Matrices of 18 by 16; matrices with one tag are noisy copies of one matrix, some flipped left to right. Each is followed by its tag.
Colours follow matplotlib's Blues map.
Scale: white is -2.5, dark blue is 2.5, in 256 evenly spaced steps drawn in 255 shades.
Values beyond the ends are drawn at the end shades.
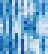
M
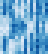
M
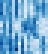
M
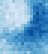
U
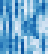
M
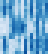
M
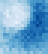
U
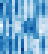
M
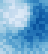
U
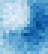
U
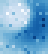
U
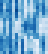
M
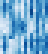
M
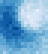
U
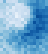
U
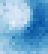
U
